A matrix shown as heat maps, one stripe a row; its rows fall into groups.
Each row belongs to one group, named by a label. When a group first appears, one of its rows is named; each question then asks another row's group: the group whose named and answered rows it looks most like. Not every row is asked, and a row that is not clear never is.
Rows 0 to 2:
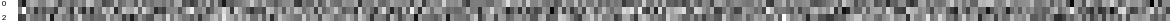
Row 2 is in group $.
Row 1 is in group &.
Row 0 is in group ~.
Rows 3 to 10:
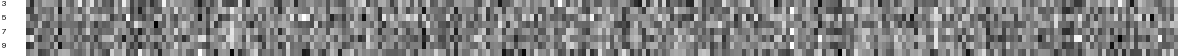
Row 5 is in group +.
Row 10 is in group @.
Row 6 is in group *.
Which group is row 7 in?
$
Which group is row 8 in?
&
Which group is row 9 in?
$
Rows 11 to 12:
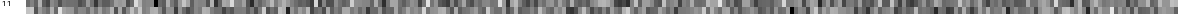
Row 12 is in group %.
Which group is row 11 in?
*
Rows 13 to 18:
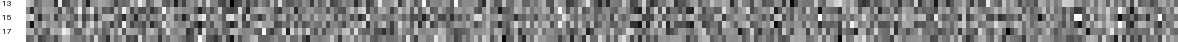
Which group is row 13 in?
%
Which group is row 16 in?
~
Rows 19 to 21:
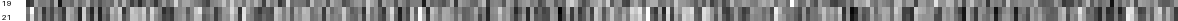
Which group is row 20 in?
&
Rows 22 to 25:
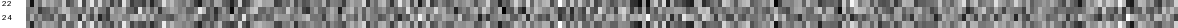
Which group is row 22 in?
~
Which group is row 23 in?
@
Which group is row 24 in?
&
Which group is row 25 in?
~
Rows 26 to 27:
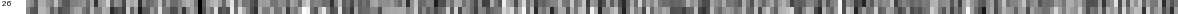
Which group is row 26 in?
+
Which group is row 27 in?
+
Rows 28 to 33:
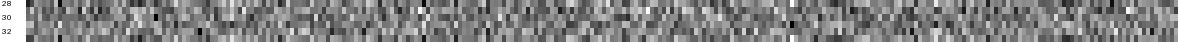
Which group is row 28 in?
$
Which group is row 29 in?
&
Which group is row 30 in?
*
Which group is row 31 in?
%
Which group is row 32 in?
+
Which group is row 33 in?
$
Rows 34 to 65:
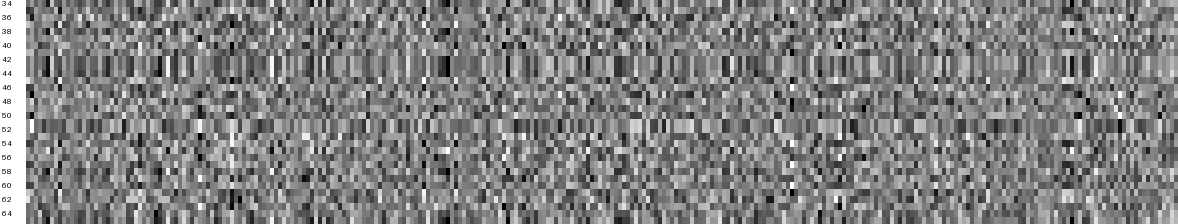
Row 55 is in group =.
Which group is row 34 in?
*
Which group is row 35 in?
$
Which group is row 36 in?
~
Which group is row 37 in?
%
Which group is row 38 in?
*
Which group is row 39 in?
+
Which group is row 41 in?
%
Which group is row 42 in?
*
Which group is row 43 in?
*
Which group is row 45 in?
%
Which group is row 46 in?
$
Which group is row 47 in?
~
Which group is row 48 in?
%
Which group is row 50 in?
~
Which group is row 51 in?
&
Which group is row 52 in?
&
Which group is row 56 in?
+
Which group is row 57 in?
$
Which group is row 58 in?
*
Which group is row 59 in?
@
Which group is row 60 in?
$
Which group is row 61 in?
%
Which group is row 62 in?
%
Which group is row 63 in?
@
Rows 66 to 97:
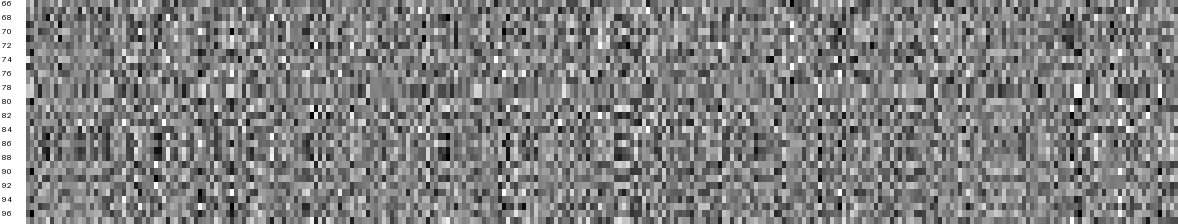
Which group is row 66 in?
%
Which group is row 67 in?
&
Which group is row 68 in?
*
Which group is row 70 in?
@
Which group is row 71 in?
$
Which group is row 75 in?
$
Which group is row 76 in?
+
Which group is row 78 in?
&
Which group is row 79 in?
&
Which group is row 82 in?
*
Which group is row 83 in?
~
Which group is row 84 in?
&
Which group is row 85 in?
*
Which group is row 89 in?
=
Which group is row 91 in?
*
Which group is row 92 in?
=
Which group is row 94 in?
~
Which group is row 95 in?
@
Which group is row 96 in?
~
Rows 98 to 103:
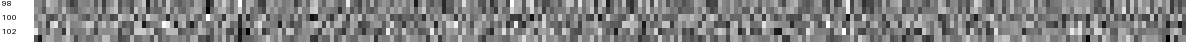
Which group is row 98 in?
+
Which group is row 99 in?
+
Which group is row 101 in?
=
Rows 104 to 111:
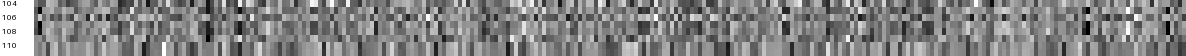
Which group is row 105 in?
~
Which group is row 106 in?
&
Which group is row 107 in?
~
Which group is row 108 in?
~
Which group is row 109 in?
+
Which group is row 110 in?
=
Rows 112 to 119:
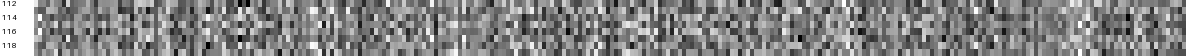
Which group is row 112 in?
%
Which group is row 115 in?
=
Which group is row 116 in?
&
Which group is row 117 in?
%
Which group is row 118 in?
+
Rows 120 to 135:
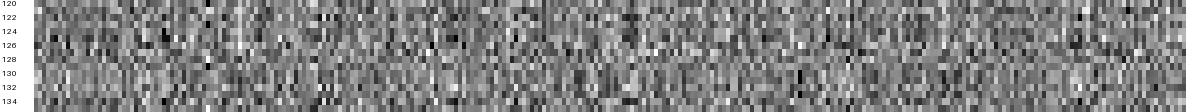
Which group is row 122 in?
*
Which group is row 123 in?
+
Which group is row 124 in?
*
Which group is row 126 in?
$
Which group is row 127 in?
&
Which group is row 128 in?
@
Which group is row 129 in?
+
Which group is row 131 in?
%
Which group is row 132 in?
=
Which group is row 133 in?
%
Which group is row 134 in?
*
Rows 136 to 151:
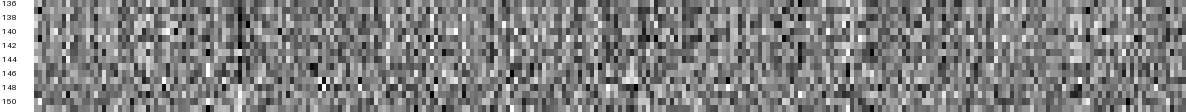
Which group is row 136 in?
%
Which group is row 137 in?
~
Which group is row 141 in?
~
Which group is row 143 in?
+
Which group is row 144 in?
%
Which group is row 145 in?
@
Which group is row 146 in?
@
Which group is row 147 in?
=
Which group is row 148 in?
*
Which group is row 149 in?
$
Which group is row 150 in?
&
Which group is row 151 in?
+
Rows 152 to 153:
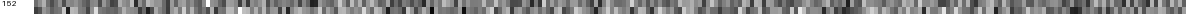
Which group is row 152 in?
@
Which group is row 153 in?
$
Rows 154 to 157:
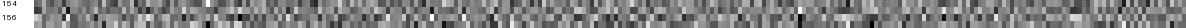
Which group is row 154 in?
@
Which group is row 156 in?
%
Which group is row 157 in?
+
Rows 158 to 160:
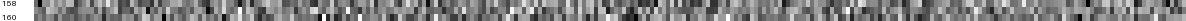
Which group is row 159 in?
+
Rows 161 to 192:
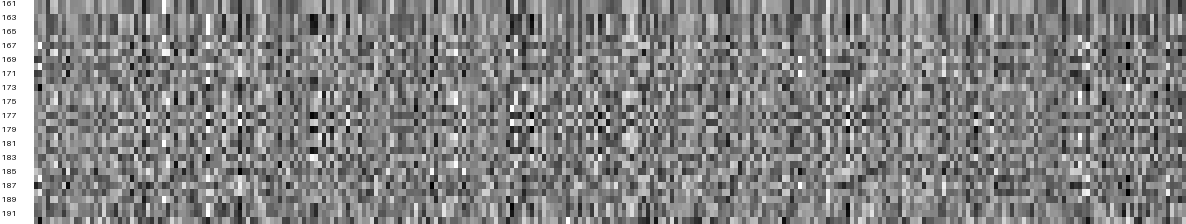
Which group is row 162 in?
=
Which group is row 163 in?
@
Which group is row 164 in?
@
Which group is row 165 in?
@
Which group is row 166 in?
=
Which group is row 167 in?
&
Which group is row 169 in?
$
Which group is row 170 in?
&
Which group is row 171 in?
$
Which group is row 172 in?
@
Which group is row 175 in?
=
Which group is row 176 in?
+
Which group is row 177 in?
@
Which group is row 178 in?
+
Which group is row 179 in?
@
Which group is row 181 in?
=
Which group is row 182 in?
@
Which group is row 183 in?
+
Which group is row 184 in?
=
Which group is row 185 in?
%
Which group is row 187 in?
$
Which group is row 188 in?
&
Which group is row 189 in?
=
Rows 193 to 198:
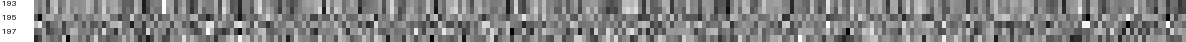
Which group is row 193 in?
=
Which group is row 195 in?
~
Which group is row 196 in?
&
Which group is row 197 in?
@
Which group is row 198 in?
$
